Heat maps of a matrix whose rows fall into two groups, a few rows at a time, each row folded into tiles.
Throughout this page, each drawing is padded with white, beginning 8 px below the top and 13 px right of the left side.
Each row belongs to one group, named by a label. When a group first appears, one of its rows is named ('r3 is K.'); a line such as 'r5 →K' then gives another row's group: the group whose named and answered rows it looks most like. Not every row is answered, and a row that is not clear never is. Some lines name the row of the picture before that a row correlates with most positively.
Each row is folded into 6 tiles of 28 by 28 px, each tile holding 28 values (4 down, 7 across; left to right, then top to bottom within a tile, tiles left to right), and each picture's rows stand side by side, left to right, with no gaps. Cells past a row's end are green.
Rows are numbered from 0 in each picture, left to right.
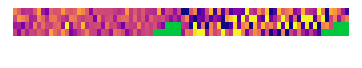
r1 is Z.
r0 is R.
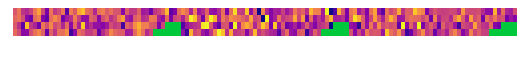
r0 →R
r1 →R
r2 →R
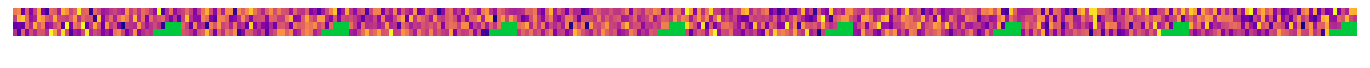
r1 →R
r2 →Z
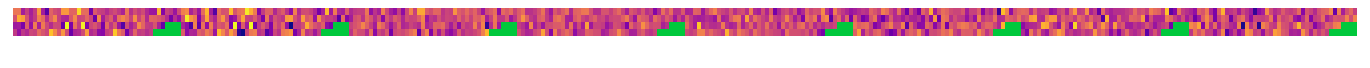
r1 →R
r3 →R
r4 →Z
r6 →R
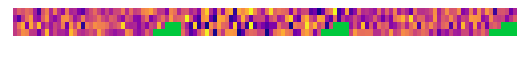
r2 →Z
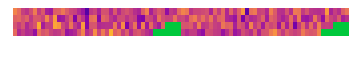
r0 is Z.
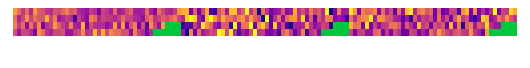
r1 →R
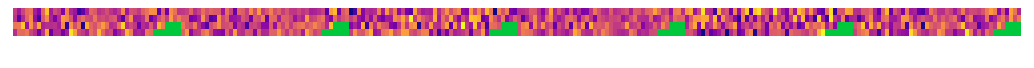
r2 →Z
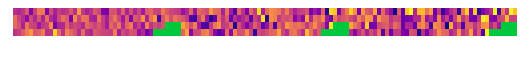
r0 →Z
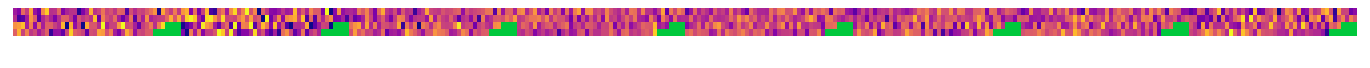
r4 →Z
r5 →Z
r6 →Z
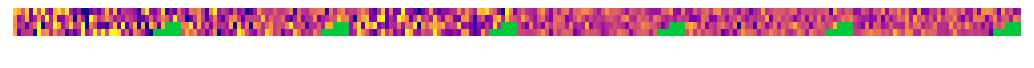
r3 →R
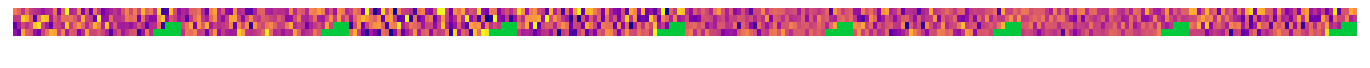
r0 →R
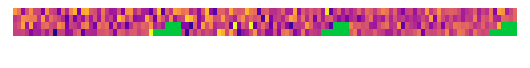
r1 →R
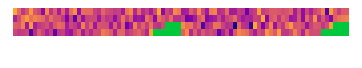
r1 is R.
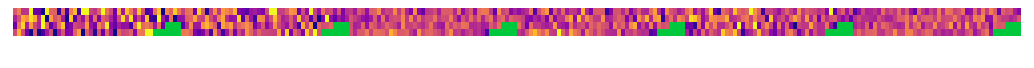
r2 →Z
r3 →Z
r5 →Z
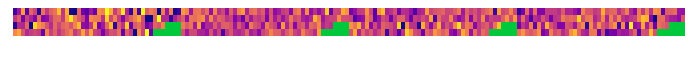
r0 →Z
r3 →Z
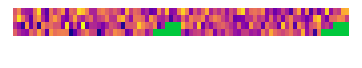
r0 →R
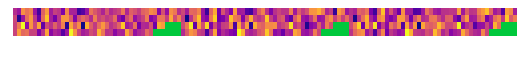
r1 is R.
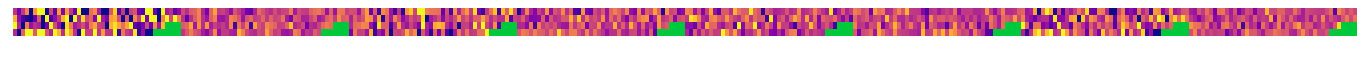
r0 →Z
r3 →Z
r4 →R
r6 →Z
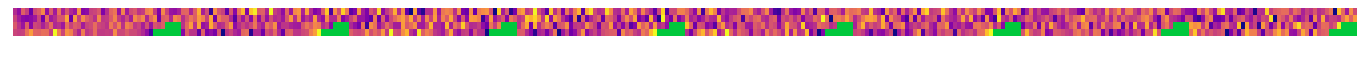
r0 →Z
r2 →Z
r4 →Z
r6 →Z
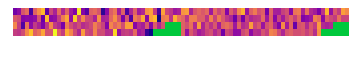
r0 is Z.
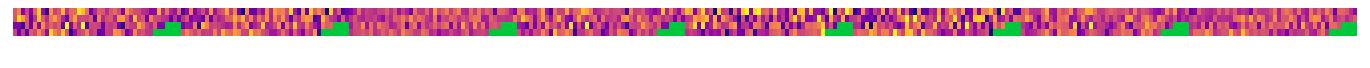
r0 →R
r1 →Z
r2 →Z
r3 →R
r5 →Z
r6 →R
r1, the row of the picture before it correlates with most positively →0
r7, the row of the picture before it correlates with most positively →0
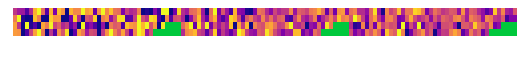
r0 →R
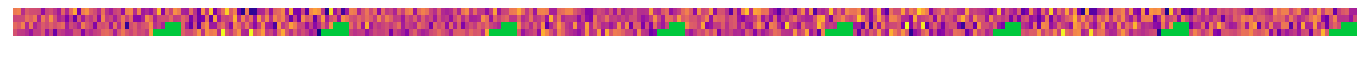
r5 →R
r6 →Z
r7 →Z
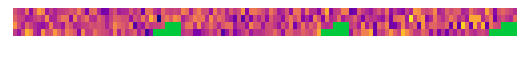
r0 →Z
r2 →Z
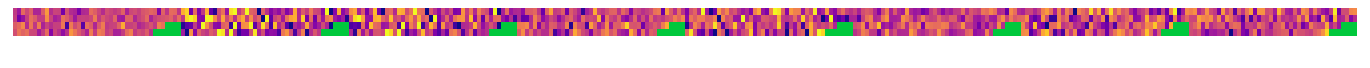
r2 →R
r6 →R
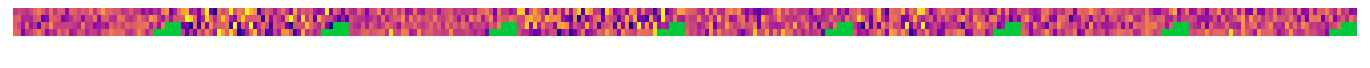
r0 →R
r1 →R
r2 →Z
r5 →R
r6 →R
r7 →Z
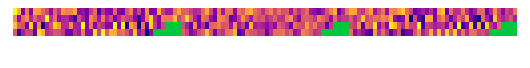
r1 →R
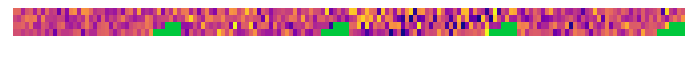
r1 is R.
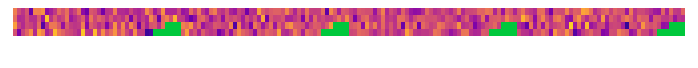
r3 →R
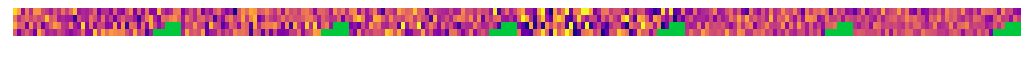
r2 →R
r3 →R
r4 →Z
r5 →Z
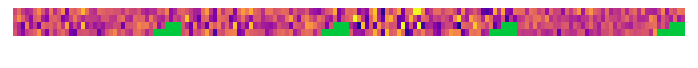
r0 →R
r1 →R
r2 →R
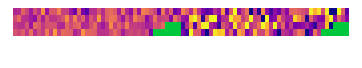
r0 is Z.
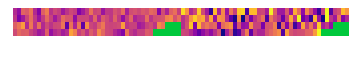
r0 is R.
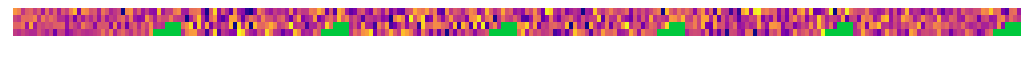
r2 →Z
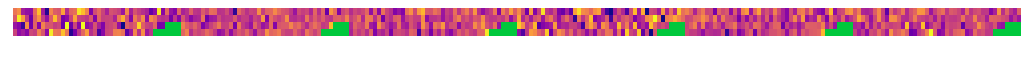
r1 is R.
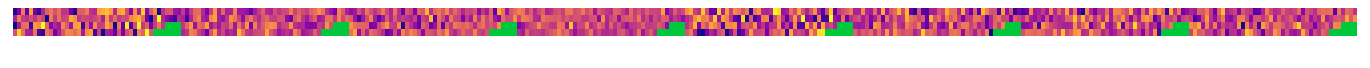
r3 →R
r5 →Z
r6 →Z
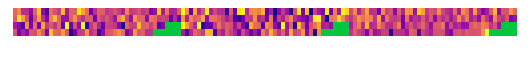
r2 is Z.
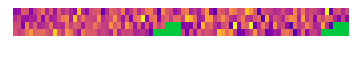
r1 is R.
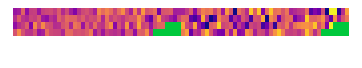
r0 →Z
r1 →R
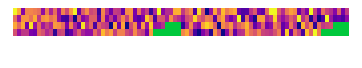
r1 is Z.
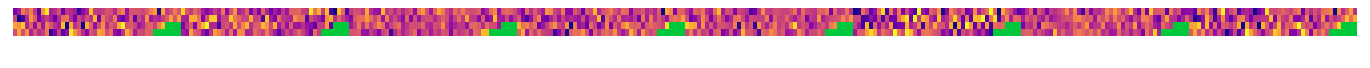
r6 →Z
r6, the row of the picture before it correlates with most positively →1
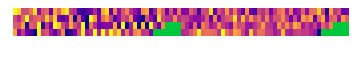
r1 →Z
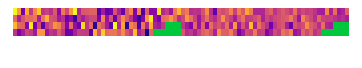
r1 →R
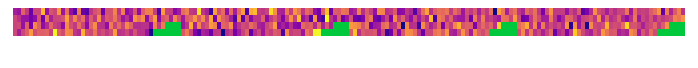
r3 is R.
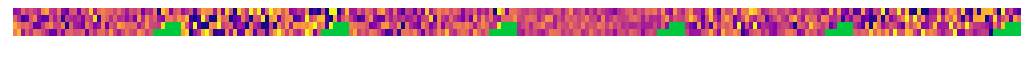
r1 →R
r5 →Z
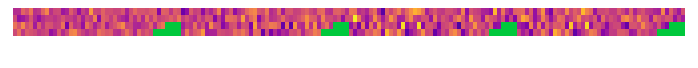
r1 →Z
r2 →R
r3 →R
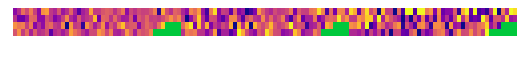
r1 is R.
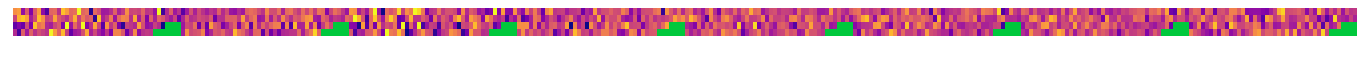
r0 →R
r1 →Z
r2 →R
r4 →R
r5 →R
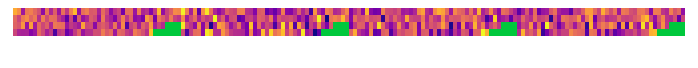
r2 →Z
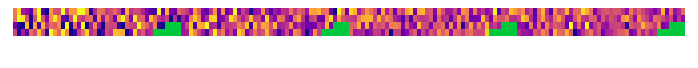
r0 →R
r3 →R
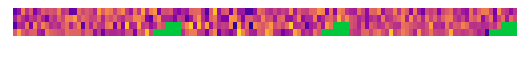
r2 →Z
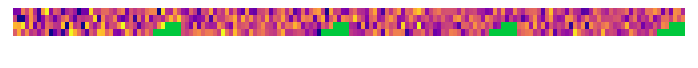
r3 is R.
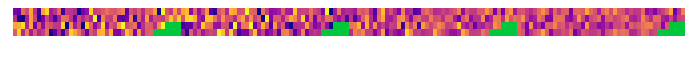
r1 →R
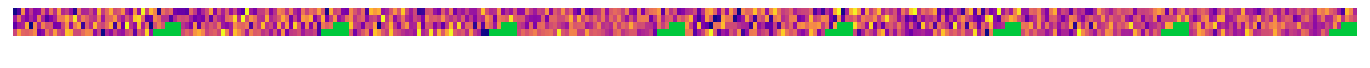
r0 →Z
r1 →Z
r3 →Z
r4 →R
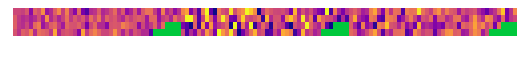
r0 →Z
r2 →R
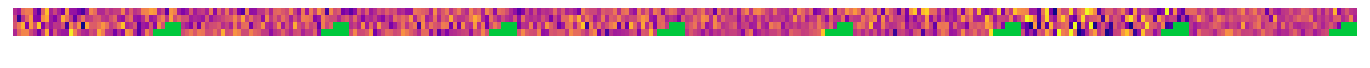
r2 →Z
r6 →R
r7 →R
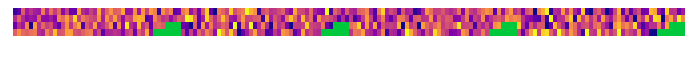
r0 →Z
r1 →R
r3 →Z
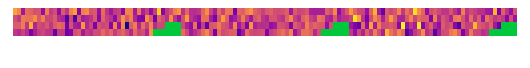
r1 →R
